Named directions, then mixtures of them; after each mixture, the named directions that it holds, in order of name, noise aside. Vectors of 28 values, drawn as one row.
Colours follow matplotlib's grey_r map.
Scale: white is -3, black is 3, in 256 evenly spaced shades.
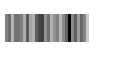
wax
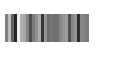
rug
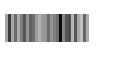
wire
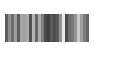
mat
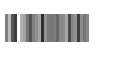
rug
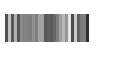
mat, wax, wire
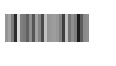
mat, rug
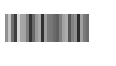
rug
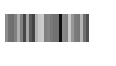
wax, wire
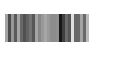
mat, wire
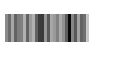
wax
